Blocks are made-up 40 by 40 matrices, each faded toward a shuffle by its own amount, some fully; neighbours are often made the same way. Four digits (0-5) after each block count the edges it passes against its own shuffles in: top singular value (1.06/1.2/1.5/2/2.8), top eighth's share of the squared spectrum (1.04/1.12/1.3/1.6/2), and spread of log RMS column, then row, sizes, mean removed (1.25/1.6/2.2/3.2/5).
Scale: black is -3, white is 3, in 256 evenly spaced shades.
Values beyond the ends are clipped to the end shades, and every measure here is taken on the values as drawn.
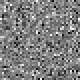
2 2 0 0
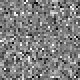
3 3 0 1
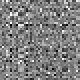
4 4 2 2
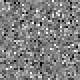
0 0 0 0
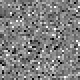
0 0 1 0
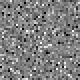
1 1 0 0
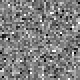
0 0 0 0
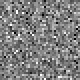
0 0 1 0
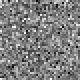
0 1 0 0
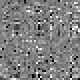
3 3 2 2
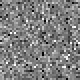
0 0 0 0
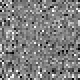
3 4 2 1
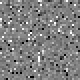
0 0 0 0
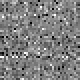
3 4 1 2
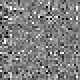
3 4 2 2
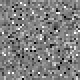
0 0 0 0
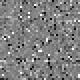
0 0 0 0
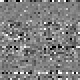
2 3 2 3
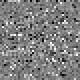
1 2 1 2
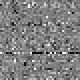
3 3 2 2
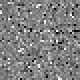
1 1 0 1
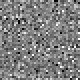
2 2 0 0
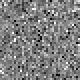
2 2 0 0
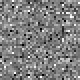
3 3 1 1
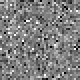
1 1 0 0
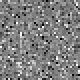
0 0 0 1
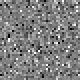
2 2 0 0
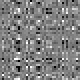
4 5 3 3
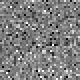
2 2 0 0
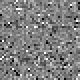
1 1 0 1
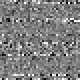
1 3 0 3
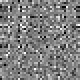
4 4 2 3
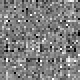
3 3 1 2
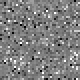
1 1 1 0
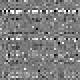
4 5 1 3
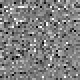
3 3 1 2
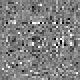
3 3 1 2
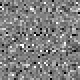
3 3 0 2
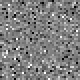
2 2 0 0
